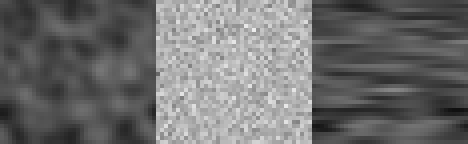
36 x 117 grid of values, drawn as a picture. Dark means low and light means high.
It is made of 1 by 3 panels. Panel 1,1: low, blotchy. Panel 1,2: high, fine-grained. Panel 1,3: low, streaked across.
